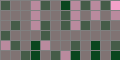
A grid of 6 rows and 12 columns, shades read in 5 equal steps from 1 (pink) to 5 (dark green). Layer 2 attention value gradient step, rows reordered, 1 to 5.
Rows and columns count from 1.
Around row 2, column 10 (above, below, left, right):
2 3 3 3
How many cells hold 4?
17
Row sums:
37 33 39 38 41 45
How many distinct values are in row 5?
4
